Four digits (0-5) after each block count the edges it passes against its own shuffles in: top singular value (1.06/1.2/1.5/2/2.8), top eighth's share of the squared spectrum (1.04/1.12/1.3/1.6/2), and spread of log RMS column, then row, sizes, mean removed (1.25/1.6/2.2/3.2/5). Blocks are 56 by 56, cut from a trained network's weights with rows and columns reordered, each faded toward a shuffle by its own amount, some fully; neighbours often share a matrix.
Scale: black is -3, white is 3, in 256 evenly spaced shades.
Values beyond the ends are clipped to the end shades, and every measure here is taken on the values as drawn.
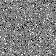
0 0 0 0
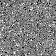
0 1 0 0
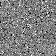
0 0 0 0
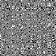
4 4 2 2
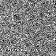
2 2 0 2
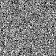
2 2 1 0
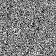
0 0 0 0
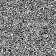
0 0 0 0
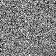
0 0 0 0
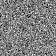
1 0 0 0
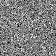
0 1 0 0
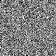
1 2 0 1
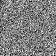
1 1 0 1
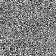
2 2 0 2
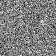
0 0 0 0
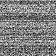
4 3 1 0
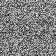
1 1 0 0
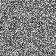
0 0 0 0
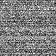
3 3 0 1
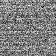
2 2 0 0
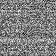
2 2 0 0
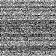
4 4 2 1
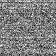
2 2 0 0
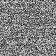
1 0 0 0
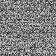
2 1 0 0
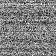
3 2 0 1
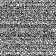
3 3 0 1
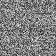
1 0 0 0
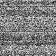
3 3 0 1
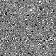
2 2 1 1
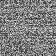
2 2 0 0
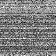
4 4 1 2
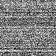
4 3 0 1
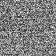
1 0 0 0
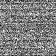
3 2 0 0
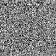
3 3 1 1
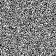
1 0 0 0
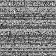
4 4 1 0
